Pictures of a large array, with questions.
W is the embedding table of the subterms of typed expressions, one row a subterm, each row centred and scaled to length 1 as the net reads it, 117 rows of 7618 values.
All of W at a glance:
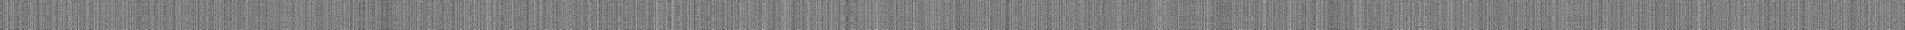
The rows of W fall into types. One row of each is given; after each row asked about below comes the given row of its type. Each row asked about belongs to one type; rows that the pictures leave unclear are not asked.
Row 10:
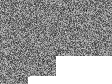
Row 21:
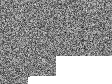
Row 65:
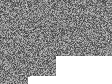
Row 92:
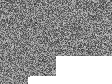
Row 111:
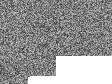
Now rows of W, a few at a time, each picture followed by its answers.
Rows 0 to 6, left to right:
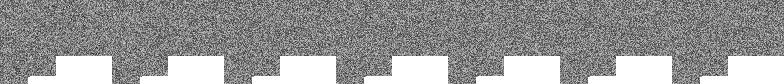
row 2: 65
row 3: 65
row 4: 65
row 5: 65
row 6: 65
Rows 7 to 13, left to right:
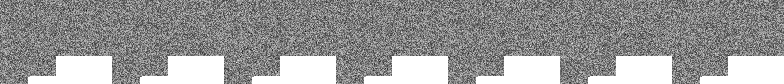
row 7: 10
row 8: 111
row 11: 10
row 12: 111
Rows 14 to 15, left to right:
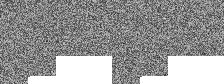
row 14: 92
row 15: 111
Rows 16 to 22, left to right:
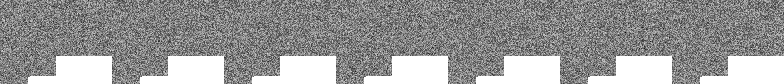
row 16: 21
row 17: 92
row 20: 92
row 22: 92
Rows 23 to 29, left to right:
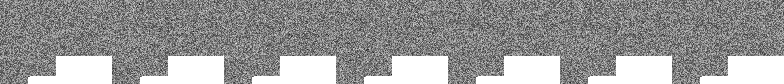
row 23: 111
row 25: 111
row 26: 65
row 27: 10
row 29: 111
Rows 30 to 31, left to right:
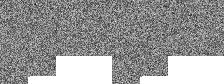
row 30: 10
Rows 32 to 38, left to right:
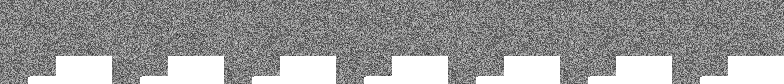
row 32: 111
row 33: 111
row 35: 111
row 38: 111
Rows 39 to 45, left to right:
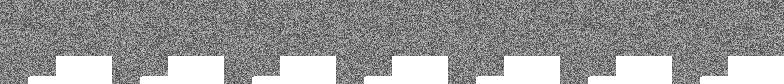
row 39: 10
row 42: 10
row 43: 10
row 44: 10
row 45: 92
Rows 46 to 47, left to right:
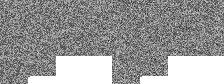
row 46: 111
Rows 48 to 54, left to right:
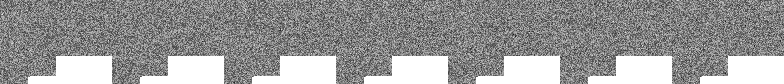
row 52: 111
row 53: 10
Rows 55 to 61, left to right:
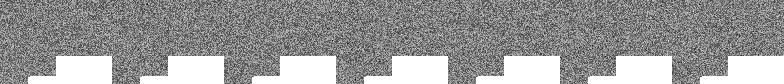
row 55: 92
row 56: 10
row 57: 111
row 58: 65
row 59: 10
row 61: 111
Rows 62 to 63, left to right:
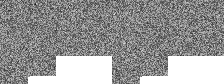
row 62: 10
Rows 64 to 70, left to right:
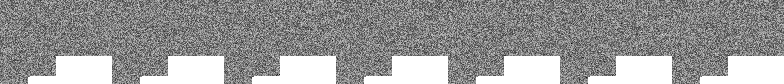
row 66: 92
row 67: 92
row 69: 92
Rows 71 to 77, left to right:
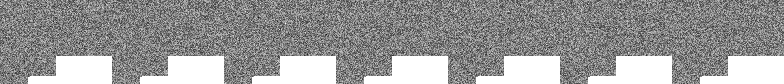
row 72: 92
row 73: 65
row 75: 65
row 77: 65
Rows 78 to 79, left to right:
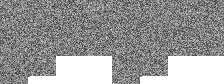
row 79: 65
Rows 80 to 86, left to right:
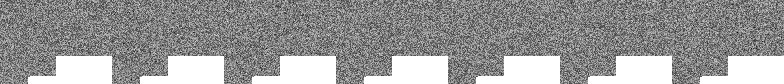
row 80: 92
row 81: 65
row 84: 111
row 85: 21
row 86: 21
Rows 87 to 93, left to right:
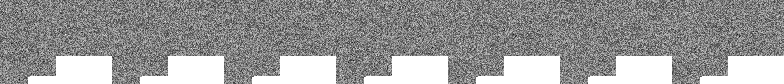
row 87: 65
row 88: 10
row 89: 92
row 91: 111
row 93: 111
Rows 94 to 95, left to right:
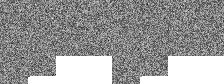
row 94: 92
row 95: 10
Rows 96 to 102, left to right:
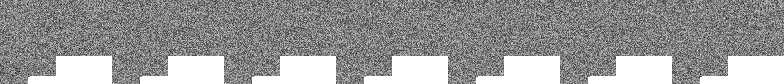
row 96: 111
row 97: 65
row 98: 65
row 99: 10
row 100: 92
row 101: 65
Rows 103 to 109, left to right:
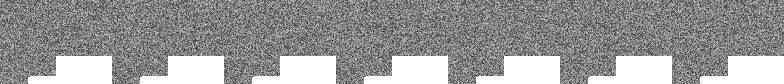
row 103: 92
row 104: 21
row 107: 65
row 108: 111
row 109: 65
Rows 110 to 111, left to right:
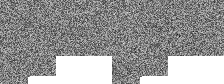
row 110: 65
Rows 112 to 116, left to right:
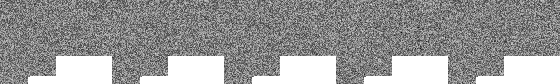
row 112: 92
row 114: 111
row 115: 21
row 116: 92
